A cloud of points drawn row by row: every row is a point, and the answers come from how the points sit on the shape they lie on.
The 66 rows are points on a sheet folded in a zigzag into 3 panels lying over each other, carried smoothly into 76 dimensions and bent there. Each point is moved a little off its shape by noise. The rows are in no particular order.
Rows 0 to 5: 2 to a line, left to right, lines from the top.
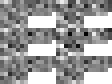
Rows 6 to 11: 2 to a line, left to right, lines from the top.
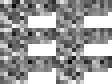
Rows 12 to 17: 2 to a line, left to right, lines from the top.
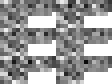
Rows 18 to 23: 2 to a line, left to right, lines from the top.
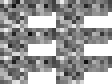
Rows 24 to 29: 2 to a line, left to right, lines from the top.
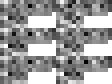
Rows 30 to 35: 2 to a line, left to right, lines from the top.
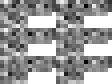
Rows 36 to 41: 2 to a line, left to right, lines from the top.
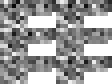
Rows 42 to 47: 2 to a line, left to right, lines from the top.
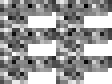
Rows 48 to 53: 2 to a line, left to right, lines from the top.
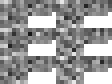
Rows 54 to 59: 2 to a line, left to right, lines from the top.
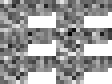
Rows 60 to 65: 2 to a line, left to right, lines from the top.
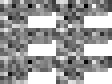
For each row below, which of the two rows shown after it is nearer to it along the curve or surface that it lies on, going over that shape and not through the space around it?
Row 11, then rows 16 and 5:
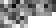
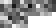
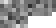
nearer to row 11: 5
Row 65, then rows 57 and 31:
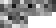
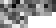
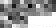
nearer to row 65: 31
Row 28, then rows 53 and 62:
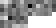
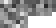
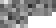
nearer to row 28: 62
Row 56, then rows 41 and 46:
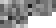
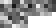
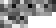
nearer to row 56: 46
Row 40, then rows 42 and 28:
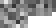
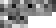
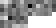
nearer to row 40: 28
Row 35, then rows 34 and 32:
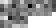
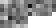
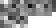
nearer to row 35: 34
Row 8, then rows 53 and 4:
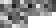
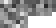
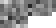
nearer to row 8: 53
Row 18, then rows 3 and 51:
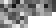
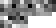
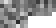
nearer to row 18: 51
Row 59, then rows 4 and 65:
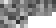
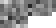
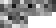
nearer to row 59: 4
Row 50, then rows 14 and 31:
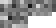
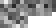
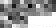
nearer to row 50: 31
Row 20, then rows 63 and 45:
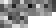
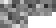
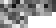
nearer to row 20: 45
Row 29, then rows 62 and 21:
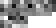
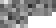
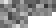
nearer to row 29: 62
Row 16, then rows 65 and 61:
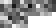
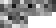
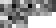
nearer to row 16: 61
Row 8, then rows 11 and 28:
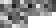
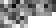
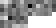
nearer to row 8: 28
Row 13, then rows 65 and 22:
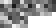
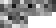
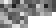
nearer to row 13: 22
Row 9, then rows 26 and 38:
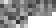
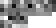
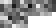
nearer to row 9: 26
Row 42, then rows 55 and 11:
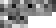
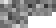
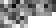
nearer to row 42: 11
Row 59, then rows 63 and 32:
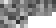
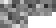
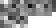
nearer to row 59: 32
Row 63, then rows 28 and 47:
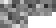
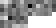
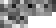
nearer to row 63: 28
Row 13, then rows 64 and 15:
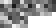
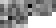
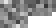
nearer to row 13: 15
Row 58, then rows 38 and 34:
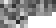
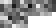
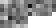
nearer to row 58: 34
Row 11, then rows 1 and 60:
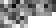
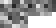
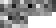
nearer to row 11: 60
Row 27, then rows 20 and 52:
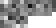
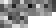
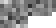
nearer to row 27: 52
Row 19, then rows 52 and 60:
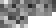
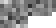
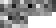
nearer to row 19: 52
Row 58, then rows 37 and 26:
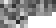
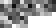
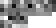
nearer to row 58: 26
